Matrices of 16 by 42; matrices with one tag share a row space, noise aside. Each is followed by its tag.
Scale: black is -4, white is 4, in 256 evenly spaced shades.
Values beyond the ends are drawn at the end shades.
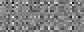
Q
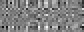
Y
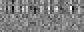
Q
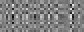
Q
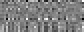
Y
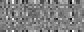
Q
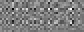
Q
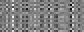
Q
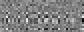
Y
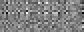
Y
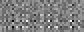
Q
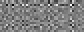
Q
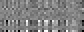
Y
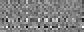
Y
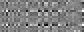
Y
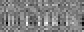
Y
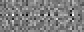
Q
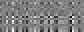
Q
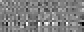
Y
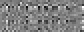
Y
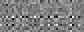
Q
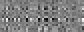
Y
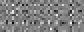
Q
